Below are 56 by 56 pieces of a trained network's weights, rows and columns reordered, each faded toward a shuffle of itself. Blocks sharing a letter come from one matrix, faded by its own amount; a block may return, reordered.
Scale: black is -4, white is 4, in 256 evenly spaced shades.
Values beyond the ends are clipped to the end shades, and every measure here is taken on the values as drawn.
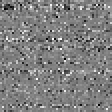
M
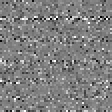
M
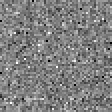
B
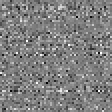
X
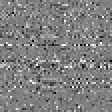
M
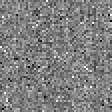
B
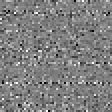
X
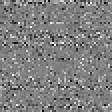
M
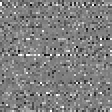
M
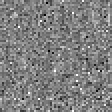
B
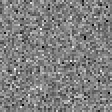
B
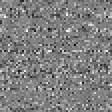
X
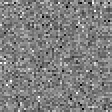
B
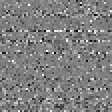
M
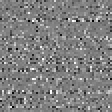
M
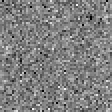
B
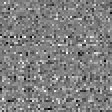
X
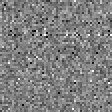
B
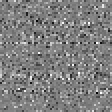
X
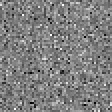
B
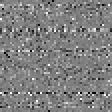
M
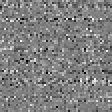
X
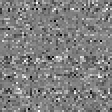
X
